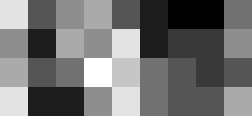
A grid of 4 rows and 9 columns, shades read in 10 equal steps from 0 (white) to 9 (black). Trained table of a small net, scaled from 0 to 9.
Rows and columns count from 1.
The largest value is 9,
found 2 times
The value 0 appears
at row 3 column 4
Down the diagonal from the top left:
1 8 5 4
